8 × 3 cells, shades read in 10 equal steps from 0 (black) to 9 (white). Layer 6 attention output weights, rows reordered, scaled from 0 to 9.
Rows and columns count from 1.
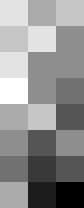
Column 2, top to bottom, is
6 8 5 5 7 3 2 1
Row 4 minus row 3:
1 0 -1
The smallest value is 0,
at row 8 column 3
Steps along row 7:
down up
